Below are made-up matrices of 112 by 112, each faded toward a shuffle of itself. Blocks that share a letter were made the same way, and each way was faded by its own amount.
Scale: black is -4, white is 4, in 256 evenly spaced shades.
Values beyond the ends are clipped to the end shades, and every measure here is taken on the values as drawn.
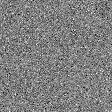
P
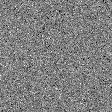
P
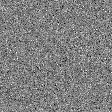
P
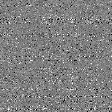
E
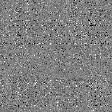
E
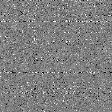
E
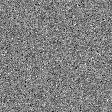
P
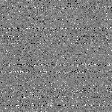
E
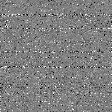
E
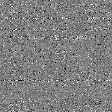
E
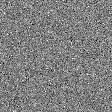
P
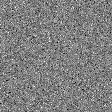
P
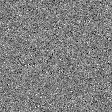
P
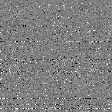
E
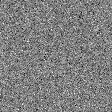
P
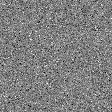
P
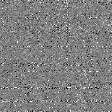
E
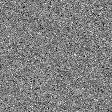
P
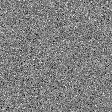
P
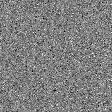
P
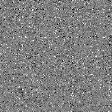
E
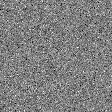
P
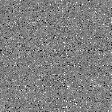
E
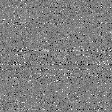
E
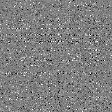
E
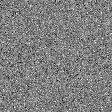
P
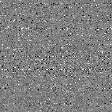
E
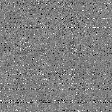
E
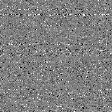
E
